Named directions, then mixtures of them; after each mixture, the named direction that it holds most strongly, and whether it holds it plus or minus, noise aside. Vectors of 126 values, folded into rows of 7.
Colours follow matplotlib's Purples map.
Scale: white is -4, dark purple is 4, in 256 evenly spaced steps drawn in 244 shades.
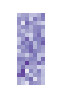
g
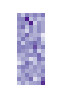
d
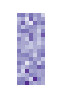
g, minus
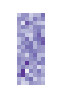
g, plus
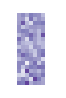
g, minus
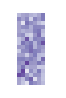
g, plus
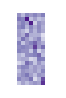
d, plus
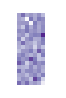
d, minus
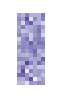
g, plus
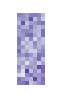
g, minus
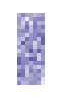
d, minus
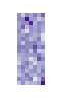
d, plus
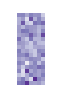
g, minus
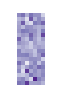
g, minus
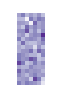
d, minus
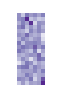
d, plus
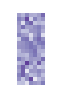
g, plus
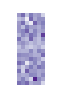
d, minus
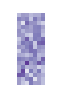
g, plus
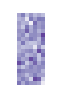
d, minus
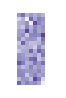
d, minus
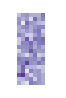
g, plus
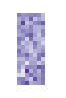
g, minus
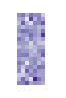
g, minus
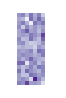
d, minus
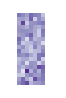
g, minus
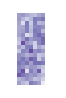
g, plus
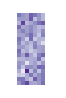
g, minus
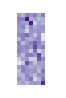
d, plus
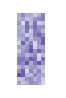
g, plus
